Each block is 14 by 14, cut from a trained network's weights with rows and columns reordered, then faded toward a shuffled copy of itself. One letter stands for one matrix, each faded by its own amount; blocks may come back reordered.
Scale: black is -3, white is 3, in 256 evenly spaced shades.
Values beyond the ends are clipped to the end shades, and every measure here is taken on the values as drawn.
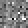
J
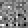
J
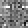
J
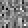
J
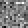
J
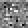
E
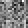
J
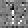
E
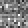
E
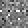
J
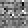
E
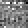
J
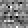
E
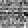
E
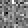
J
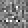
J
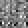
J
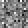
J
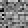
E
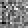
J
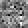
E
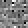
E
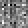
J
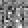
J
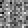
J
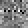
J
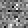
E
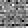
E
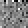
J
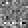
J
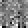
J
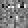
J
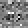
E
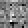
E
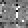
E
